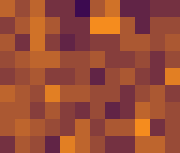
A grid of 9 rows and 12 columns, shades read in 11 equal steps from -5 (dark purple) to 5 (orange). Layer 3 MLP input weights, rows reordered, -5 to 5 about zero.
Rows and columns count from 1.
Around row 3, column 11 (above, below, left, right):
0 -2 1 1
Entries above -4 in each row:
11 12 12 12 12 12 12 12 12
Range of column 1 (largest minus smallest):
4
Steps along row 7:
same down up down down up down up up down down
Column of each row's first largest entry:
8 7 3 3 12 4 10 10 5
